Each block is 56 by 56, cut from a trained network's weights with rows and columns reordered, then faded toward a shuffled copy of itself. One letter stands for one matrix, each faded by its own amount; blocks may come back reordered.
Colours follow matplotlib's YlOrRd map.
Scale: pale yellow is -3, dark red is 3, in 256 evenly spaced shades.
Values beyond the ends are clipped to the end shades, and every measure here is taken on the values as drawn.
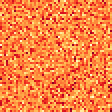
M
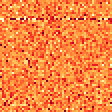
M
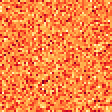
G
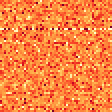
M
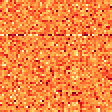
M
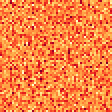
M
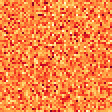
G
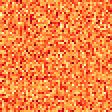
G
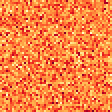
G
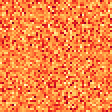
M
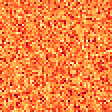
G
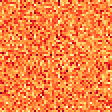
M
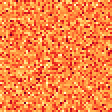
G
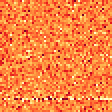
M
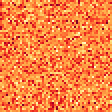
G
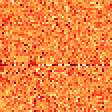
M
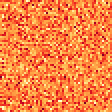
M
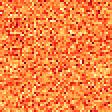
M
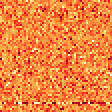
M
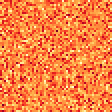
G
